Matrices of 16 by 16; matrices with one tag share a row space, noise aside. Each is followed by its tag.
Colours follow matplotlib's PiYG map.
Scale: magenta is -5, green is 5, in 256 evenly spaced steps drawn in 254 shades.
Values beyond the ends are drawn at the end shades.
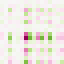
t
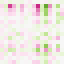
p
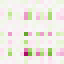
t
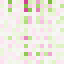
t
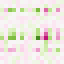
p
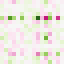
p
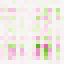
p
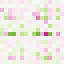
p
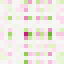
t
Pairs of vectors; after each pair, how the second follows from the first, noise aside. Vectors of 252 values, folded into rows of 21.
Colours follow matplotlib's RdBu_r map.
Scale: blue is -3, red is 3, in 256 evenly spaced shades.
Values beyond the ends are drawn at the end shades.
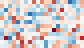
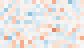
shrunk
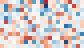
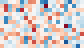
sign-scrambled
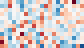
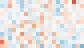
shrunk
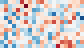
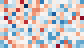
sign-scrambled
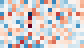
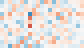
shrunk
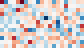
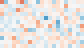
shrunk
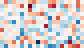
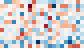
sign-scrambled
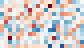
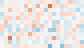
shrunk
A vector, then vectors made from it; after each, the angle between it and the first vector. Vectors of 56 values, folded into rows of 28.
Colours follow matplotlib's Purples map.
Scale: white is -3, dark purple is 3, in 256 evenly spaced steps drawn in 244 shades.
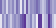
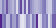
nearly opposite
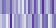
partly opposed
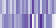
partly aligned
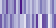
nearly opposite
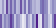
nearly opposite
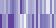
partly opposed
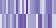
nearly parallel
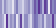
orthogonal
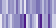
nearly parallel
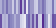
nearly opposite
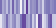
nearly parallel
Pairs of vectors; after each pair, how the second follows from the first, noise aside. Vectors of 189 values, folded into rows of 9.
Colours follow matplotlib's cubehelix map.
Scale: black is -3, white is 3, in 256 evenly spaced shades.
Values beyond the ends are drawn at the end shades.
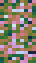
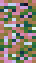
wrapped around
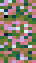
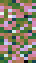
wrapped around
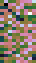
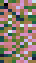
copied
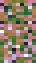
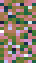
copied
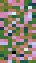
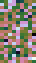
wrapped around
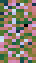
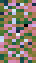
copied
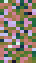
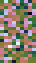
copied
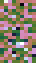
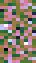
wrapped around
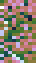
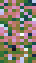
wrapped around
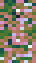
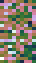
wrapped around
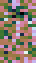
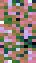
wrapped around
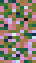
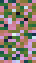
copied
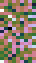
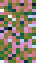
copied
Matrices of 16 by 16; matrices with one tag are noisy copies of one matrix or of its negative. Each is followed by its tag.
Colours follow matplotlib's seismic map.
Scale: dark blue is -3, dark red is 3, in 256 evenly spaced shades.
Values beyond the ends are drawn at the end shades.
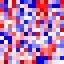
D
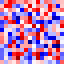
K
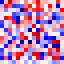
K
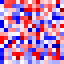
K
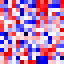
D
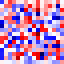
K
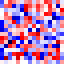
K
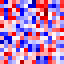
D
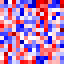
D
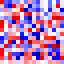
K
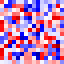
K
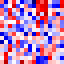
D
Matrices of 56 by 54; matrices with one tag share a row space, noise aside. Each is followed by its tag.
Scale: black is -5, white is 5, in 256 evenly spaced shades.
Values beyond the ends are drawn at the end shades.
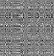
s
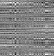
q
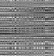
q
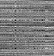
q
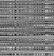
q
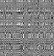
s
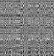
s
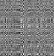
s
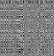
s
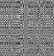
s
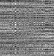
q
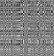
s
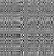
s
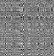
s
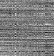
q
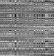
q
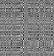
s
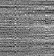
q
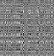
s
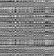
q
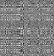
s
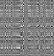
s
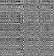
s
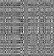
s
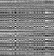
q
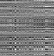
q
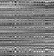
q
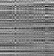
q
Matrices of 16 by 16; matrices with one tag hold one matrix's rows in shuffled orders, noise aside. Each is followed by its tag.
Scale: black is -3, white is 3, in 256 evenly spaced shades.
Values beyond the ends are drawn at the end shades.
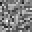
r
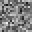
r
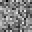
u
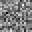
u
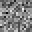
u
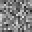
u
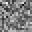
r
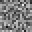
u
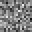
u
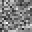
r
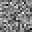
u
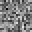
u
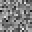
u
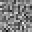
u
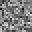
r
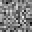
u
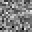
r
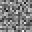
u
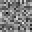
u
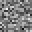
r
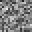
r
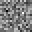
u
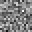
u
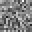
u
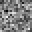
r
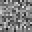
u
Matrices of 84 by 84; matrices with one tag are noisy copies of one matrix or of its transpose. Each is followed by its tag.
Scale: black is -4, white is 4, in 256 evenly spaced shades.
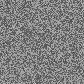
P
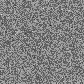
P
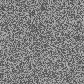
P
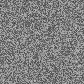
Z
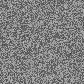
Z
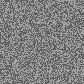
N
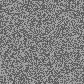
N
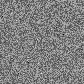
N
